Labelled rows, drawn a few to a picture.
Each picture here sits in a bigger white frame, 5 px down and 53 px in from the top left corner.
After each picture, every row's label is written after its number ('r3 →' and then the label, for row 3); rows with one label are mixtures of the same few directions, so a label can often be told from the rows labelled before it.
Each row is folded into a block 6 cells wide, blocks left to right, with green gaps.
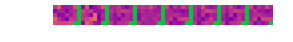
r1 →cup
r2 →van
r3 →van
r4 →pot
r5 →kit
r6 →van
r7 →van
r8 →kit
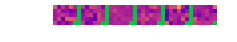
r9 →kit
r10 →van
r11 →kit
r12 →van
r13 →pot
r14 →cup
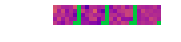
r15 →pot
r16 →cup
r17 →kit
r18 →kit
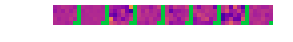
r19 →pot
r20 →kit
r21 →cup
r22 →pot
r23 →kit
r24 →cup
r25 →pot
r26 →van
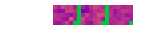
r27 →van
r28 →kit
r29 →van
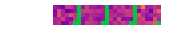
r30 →van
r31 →kit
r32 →kit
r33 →cup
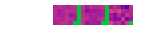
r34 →van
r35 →kit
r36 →van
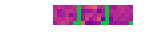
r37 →van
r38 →pot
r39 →cup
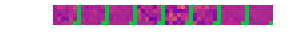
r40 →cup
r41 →cup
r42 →pot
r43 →kit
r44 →van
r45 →pot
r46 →kit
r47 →cup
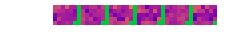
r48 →pot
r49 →kit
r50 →cup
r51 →pot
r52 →kit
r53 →pot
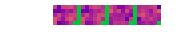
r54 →kit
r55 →kit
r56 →pot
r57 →cup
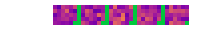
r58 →cup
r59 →van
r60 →van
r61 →cup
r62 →kit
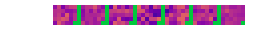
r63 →van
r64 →pot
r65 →kit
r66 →kit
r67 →kit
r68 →pot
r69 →kit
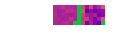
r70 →van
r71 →kit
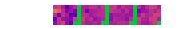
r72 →kit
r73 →kit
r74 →pot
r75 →kit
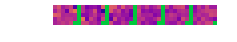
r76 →cup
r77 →cup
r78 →pot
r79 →kit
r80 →van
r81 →kit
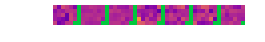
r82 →van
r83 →pot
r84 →van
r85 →cup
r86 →van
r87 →pot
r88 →van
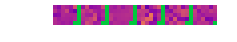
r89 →cup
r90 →van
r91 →pot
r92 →van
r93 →kit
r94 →kit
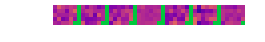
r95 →cup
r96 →van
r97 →pot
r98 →cup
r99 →pot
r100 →kit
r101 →pot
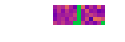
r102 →pot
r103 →kit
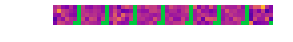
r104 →kit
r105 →cup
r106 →van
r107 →van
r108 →cup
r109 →kit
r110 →kit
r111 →pot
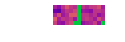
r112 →kit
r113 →van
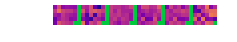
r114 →kit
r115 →van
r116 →pot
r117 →cup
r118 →kit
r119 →kit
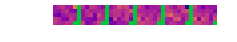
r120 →cup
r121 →van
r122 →cup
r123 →cup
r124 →cup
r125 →cup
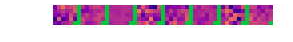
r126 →cup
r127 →kit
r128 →van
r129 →van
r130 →pot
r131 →van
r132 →van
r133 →cup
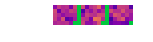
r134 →kit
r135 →kit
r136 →cup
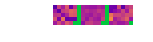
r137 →kit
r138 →pot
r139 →pot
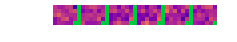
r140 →cup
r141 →pot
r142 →pot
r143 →pot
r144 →pot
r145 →van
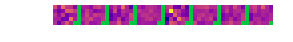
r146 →van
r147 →van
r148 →pot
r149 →cup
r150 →kit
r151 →pot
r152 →pot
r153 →pot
